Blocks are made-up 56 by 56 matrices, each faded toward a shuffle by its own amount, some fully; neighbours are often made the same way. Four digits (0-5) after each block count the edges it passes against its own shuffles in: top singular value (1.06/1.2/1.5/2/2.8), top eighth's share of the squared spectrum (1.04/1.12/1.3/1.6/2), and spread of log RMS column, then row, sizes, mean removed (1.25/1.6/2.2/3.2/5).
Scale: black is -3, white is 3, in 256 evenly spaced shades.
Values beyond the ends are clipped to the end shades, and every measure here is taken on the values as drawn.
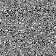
1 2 0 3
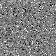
0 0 0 0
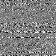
2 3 0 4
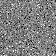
0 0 0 0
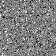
0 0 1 0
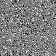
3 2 0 1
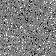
1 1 0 0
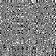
4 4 2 2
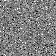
0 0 0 0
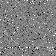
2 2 0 1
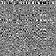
4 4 2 3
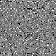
3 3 0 2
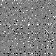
3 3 1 1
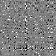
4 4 2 2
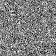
2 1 0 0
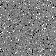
0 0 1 0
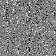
2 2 2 0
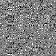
4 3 1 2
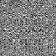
4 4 2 2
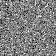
1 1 0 0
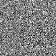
3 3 1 1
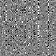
4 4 3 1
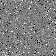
0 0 0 0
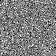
0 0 0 0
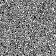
0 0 0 0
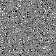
1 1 1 0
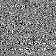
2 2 0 3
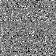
1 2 0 2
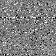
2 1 0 2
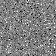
0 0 0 0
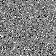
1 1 0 2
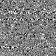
1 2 0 3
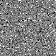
0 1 0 1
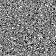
1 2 0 1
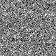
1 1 0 0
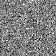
2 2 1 1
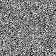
2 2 0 0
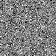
1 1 0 0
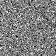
1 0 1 0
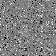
3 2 1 0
